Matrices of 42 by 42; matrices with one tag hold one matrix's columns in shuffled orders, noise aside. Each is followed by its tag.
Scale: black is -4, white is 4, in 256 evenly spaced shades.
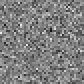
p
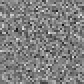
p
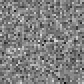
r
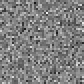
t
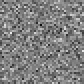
p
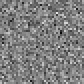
t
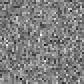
r
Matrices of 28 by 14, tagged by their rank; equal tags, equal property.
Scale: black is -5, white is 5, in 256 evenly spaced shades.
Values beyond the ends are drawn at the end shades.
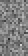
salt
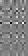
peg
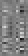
peg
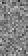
salt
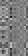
peg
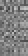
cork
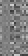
peg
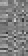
cork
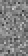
salt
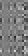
peg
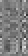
cork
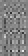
cork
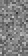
salt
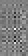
peg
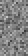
salt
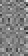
cork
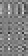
peg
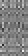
cork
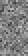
salt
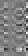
peg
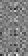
cork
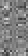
cork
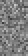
salt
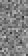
salt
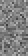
salt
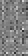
cork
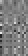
peg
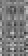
peg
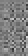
cork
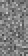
salt
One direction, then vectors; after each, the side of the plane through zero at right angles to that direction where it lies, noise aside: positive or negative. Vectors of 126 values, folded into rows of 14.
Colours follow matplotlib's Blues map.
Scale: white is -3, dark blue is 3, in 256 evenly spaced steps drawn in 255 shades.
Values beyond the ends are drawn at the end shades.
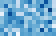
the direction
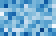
positive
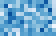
positive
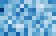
negative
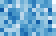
positive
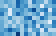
negative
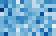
positive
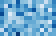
negative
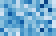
positive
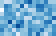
positive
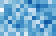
positive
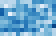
negative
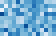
negative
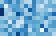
negative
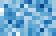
positive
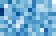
negative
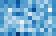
negative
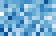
positive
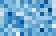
positive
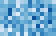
positive
